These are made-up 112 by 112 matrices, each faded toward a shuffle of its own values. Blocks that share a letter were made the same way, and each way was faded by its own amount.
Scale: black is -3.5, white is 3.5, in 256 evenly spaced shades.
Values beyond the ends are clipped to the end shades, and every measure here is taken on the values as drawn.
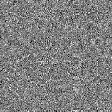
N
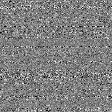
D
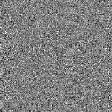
N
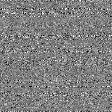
D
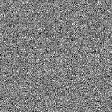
N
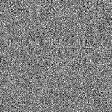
N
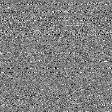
D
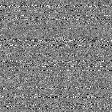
D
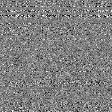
D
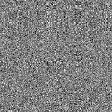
N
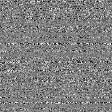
D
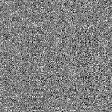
N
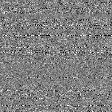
D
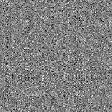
N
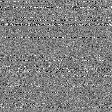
D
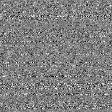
D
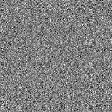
N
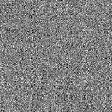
N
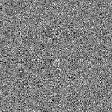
N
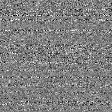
D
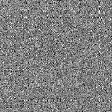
N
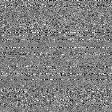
D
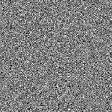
N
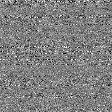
D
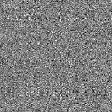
N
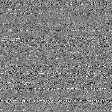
D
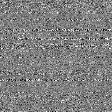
D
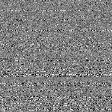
D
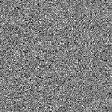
N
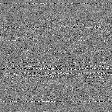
D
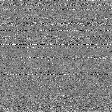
D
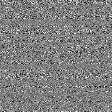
D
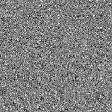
N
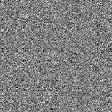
N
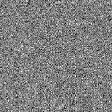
N
